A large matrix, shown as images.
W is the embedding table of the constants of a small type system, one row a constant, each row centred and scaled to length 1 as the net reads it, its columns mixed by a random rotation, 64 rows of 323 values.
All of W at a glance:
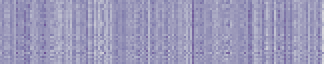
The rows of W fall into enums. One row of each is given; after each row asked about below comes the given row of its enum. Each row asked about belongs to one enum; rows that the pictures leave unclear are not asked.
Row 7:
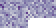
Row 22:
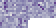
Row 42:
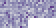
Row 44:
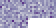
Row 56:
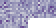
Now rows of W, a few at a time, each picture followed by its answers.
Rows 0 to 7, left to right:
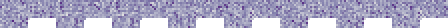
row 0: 44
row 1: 22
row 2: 22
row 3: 42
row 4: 7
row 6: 44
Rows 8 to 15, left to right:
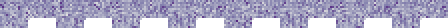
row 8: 7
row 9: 22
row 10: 56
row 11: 42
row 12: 44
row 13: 42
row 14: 56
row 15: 42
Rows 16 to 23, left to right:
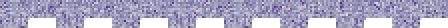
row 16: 56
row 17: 42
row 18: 44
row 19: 42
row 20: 56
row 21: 44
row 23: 44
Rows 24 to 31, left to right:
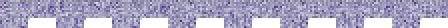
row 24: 56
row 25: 22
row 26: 56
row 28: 42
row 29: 44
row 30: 42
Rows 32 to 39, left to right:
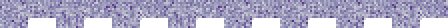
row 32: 44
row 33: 42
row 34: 7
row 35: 42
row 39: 7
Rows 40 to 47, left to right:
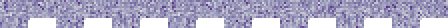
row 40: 22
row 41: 44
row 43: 22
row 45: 56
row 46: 42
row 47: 7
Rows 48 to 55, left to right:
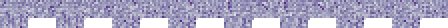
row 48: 42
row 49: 42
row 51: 44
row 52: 22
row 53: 22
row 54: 44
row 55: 44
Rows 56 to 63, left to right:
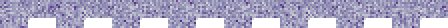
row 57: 7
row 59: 44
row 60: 44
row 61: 7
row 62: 44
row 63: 42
